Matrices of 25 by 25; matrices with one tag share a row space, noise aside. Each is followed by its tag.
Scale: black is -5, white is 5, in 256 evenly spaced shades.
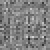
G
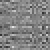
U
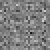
G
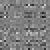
G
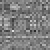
U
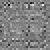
G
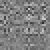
G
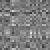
U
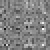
G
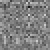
G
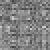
U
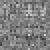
G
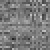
U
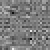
U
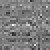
U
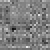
U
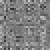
G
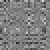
G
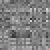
U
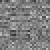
U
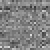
U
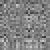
G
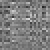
U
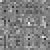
G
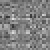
U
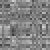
U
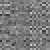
U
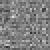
U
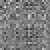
G
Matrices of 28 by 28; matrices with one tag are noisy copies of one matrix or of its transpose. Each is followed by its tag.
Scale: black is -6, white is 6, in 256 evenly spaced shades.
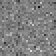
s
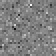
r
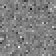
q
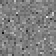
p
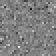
q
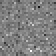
s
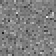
p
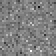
s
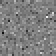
p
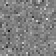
q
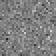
s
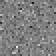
p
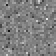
q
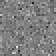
p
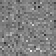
s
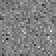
s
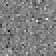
q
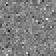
q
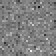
s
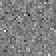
r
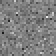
p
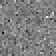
p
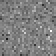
s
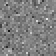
q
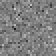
r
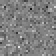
q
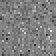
s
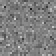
q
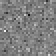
r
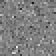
p
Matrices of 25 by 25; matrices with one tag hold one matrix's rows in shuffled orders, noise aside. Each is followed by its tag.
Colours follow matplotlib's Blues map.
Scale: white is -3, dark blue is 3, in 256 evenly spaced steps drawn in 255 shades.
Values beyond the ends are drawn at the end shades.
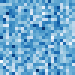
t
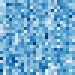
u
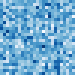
t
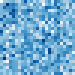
t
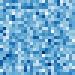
t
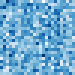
t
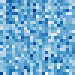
u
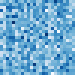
u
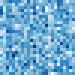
u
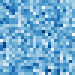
t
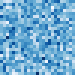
t
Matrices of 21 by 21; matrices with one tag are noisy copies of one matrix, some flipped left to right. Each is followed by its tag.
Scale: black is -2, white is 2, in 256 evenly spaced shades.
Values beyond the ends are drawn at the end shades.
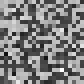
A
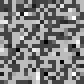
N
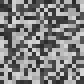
N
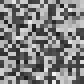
A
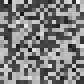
N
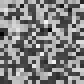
A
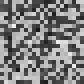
N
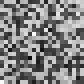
A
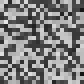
N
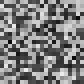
A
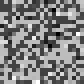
N
